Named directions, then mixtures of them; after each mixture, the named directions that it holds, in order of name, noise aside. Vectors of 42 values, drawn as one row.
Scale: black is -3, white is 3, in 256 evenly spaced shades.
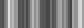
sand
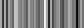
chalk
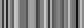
chalk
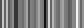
chalk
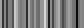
chalk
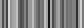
chalk, sand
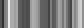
sand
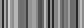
chalk, sand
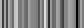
chalk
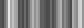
sand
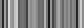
chalk, sand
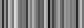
chalk, sand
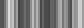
sand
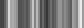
sand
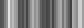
sand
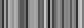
chalk, sand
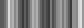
sand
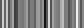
chalk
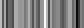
chalk, sand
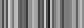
chalk, sand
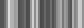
sand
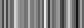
chalk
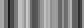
sand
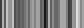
chalk, sand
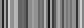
chalk, sand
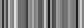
chalk, sand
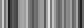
chalk, sand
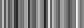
chalk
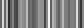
chalk, sand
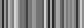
chalk, sand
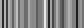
chalk
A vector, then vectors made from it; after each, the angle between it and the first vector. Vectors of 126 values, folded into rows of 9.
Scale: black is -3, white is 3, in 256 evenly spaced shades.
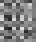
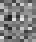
nearly parallel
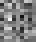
nearly opposite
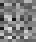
nearly opposite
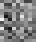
nearly parallel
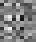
nearly opposite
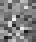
partly aligned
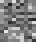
orthogonal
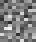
partly opposed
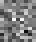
partly aligned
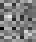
nearly opposite
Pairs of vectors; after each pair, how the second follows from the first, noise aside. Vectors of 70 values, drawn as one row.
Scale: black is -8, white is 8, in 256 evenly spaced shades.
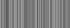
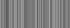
copied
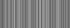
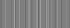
partly zeroed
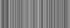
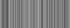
copied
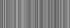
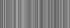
copied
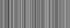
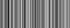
scaled up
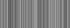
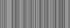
sign-scrambled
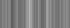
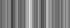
scaled up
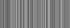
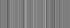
partly zeroed
